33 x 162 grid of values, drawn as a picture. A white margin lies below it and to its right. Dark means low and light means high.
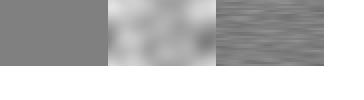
It is made of 1 by 3 panels. Panel 1,1: middling, flat. Panel 1,2: high, smooth. Panel 1,3: middling, streaked across, faint in contrast.
